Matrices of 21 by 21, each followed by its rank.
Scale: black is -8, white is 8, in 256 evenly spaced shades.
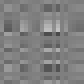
one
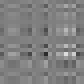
one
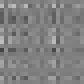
two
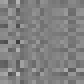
two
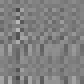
two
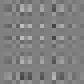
one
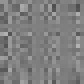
two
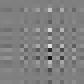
one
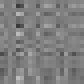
two
